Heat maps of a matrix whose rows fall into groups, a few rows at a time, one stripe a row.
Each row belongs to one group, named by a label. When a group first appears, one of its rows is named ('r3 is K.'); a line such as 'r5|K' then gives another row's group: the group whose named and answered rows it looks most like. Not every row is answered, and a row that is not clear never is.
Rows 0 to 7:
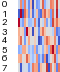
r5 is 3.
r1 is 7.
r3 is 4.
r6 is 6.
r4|4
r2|6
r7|3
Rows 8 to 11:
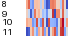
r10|6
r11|3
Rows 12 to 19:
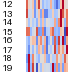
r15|6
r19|7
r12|6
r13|6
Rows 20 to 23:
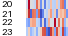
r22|3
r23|4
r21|7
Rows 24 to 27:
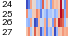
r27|6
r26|3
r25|6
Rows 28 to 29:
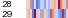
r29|4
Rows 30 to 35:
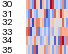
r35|3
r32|4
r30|4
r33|6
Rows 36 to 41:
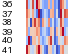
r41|6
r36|6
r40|7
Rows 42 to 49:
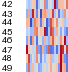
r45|4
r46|7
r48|6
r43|7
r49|7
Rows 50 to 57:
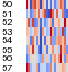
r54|7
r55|7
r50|6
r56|3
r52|7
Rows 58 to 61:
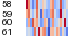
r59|6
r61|4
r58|6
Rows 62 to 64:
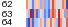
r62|4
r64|3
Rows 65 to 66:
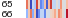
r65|6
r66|3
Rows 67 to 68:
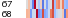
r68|6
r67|4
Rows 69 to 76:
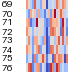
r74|4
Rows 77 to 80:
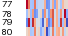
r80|4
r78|7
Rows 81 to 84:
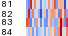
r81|3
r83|6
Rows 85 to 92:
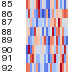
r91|3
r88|4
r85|4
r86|7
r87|3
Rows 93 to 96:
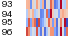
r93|6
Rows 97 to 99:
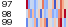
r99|3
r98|7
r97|6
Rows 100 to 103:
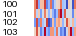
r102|7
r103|6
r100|6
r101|4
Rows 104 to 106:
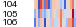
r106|7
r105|7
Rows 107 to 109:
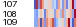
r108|3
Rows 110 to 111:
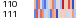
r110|3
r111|7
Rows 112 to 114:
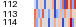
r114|6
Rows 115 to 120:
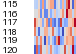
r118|6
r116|3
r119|7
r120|7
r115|3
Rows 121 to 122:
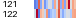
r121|3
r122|7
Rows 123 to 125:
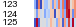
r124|3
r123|3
